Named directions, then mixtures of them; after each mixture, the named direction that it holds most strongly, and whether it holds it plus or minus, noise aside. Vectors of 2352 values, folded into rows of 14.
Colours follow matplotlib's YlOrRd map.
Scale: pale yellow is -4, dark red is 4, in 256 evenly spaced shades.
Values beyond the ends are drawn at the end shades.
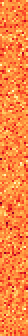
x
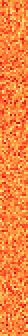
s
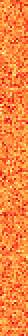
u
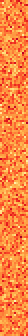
u, plus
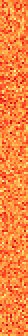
s, plus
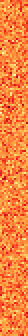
u, plus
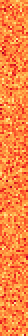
u, minus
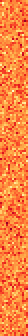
x, plus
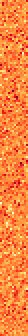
x, minus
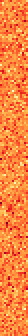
x, plus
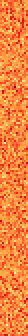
s, minus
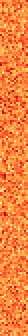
x, minus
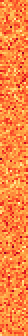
x, plus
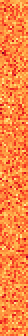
u, minus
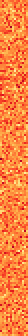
s, plus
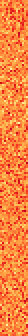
s, minus
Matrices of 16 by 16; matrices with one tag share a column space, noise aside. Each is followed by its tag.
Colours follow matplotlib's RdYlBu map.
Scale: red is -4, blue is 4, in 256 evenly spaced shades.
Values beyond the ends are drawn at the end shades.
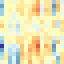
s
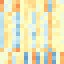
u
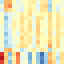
u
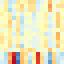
u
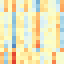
u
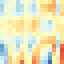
s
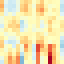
s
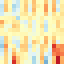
s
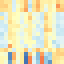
u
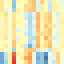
u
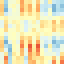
s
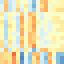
u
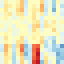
s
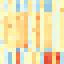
u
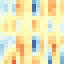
s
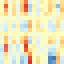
s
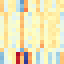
u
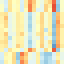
u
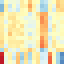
u
